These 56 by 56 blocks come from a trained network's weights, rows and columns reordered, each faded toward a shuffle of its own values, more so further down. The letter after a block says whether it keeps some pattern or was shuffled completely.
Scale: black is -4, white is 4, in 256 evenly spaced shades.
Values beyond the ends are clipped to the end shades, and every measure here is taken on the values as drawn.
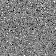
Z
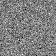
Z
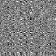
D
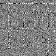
D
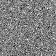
Z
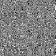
D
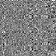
D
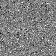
Z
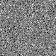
Z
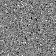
Z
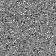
Z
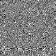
D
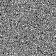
Z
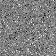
Z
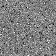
Z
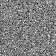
Z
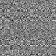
D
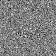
Z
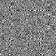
D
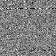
D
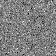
Z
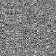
D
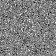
Z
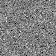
Z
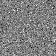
Z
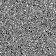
Z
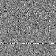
D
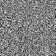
D
